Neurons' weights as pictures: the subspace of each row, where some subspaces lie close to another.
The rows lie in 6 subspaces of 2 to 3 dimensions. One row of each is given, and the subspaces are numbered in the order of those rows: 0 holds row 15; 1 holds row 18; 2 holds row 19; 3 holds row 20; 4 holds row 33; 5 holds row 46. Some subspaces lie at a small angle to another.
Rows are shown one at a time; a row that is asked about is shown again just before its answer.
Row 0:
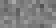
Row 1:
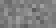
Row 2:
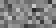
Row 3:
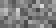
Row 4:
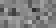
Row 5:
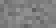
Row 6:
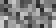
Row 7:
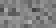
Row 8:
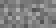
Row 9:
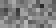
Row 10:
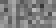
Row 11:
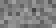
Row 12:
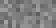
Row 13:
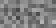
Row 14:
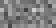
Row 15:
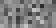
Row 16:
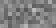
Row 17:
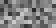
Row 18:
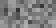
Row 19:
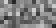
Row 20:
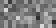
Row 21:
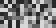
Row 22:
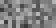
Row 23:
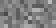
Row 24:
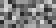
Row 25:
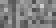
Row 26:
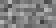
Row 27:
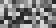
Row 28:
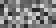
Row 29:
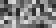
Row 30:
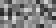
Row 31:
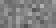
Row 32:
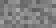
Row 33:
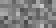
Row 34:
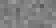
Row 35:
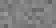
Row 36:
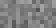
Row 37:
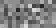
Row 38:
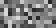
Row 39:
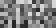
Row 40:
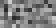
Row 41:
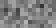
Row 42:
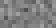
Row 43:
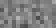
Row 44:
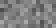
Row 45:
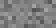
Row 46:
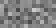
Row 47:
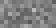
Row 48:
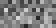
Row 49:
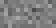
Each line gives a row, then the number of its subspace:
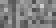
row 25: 5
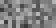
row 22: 3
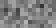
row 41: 1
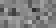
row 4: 5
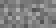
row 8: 5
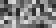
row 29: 2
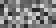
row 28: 5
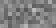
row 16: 2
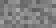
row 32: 5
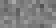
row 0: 2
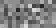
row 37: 2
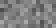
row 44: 4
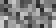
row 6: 3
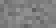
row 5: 0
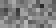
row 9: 1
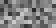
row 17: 0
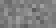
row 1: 0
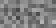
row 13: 5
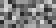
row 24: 1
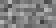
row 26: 4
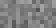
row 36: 3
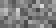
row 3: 1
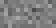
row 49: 4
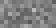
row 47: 0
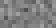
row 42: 4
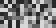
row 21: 3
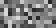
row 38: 4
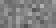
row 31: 0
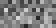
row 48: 3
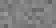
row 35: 4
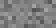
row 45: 1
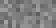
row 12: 3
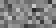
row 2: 1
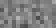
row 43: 3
